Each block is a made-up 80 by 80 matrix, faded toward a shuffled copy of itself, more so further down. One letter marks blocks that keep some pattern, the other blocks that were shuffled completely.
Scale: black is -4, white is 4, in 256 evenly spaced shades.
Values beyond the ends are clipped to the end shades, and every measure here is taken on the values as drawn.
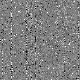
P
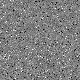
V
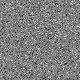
V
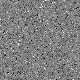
V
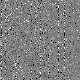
P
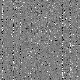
P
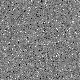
V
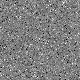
V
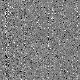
P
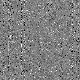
P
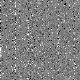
P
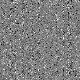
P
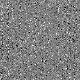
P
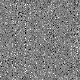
P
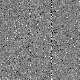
P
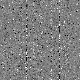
P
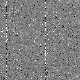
P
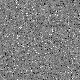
V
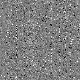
P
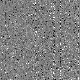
P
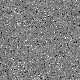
V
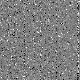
P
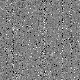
P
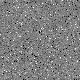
V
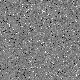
V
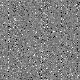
P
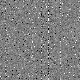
P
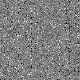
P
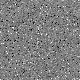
V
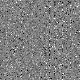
P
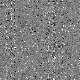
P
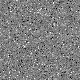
V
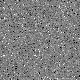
V
